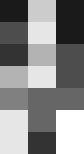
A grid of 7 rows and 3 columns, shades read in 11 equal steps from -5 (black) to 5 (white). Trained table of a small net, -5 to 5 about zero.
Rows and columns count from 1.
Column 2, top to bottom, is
3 4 2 4 -1 -1 -3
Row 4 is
2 4 -2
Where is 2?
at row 3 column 2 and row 4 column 1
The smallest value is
-4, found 3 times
